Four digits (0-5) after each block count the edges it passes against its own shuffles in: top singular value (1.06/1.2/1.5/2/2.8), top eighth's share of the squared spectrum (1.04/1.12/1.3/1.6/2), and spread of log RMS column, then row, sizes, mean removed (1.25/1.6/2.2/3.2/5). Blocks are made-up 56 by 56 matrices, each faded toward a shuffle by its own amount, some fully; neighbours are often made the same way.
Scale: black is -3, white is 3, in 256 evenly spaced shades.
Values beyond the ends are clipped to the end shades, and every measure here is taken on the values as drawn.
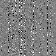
2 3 3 0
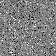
1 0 1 0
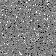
0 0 0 0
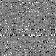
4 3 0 2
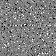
2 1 0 0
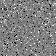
2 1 0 0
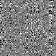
3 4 3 1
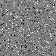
0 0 0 0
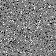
1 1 0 0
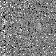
2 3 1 0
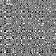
4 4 2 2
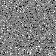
2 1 0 1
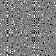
4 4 2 1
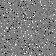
1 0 0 0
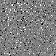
3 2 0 1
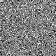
2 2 0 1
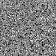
3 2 1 1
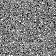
1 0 0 0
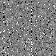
2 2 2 0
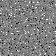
0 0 0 0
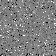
0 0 0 0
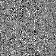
1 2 2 1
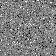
0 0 0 0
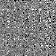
1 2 3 2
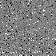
1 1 0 1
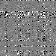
2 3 3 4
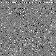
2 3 1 2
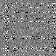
2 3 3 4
